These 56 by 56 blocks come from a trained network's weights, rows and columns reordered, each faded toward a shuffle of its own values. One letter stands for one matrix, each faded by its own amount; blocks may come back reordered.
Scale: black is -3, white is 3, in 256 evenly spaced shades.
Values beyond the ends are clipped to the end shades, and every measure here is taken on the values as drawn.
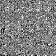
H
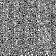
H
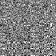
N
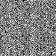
H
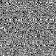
N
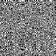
N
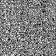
H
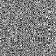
N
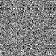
N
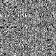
H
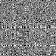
N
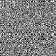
N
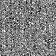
H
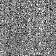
H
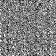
H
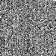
H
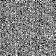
H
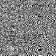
N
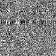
N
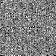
H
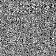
H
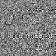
N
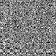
N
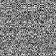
N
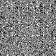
H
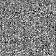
H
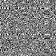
N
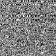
N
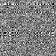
N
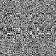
N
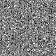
H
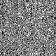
H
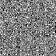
H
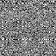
N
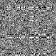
N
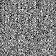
H
